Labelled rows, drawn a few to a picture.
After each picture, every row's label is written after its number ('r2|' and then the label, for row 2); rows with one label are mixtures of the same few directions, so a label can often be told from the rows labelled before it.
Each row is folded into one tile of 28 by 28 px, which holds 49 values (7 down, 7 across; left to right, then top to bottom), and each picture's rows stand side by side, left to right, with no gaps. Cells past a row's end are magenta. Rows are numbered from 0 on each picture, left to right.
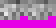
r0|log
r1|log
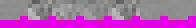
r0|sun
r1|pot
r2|log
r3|pot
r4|pot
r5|log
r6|pot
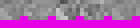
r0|pot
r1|sun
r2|pot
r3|log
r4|pot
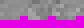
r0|sun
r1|pot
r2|sun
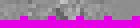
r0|log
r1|sun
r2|pot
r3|log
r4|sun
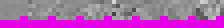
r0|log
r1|sun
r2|sun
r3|log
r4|sun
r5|pot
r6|pot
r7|pot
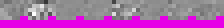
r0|pot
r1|log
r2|sun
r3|sun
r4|sun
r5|sun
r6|sun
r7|log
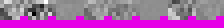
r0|pot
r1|log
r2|log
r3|pot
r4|log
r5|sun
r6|pot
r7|pot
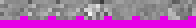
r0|sun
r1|sun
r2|sun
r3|log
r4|pot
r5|log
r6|pot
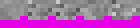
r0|pot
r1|sun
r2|sun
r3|pot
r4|sun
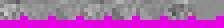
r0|log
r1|log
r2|pot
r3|log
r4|pot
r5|pot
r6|log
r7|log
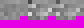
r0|log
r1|sun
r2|sun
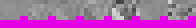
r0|log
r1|log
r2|pot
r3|pot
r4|pot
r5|pot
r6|sun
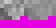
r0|pot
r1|pot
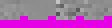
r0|log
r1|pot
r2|sun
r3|sun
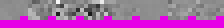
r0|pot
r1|pot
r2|sun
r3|log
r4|sun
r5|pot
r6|sun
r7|sun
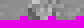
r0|sun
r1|pot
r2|sun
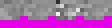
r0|pot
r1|sun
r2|sun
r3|sun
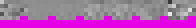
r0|sun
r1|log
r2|log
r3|log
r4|log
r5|pot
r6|sun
